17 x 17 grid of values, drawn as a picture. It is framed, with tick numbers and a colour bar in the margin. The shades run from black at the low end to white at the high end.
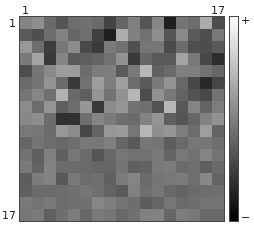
Grain: fine. Ninth with the highest average: centre. Stripes: none. Seam: horizontal, 60% of the way down, the bottom part calmer. Mirror symmetry: none. Ninth with the lowest average: top right. Slope: none.
